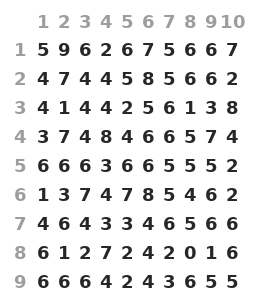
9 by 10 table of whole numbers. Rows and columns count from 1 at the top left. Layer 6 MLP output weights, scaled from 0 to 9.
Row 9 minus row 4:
3 -1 2 -4 -2 -2 -3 1 -2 1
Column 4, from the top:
2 4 4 8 3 4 3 7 4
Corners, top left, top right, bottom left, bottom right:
5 7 6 5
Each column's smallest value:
1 1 2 2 2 4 2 0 1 2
